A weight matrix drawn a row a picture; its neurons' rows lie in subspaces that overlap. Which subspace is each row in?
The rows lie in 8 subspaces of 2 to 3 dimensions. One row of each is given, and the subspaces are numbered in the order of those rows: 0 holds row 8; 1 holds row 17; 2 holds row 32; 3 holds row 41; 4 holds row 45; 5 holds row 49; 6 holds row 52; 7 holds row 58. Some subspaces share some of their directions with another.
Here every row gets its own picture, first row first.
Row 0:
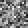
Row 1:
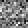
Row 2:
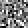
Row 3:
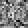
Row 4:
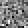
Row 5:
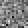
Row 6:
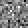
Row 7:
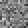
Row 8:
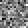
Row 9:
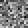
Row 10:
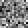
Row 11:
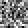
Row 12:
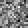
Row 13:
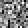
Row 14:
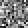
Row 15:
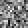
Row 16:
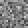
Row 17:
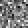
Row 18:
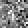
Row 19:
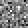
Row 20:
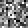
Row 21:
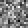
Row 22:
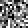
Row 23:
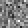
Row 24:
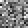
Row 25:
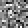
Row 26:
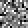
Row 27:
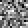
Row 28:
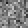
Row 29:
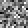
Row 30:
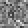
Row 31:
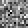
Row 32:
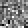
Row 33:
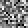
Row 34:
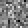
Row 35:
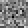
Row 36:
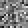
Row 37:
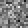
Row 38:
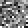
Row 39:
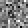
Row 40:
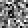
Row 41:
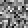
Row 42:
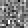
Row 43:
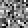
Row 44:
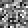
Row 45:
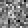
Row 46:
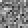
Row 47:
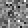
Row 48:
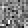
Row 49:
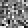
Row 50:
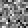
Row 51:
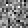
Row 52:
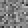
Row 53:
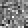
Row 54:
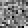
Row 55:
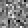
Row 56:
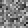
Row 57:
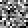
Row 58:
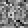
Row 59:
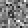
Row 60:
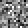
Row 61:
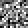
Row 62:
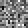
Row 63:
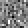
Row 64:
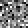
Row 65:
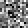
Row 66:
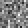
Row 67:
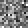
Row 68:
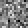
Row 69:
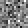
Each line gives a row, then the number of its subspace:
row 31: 1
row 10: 5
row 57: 0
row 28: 3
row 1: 5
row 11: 7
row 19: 1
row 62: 2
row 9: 3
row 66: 7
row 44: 6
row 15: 3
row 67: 6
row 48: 2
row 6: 1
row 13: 7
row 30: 7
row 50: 0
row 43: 5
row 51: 0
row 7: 0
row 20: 6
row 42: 2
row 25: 4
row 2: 4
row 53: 2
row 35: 5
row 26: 0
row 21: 4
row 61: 6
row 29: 3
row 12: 4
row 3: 7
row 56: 6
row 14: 5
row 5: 5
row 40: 0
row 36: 6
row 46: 1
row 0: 4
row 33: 2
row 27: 0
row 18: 6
